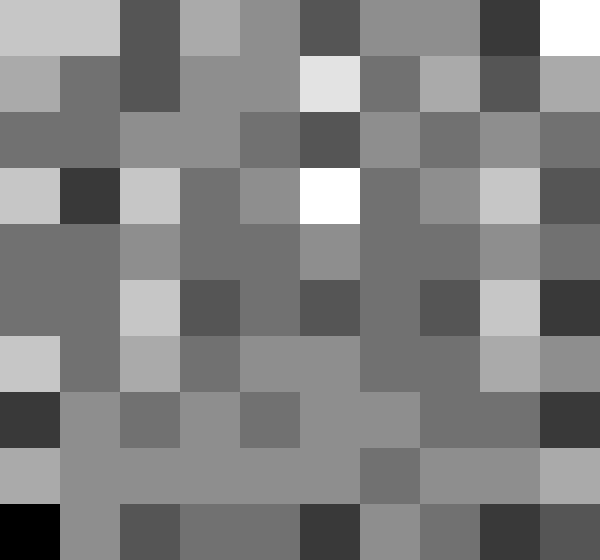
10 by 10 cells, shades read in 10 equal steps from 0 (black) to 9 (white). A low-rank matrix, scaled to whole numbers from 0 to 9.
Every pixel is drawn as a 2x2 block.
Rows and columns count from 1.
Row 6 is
4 4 7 3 4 3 4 3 7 2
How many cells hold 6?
8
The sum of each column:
47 44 48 45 45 48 44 44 46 44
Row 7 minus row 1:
0 -3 3 -2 0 2 -1 -1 4 -4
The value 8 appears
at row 2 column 6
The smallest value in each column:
0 2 3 3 4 2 4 3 2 2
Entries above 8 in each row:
1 0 0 1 0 0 0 0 0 0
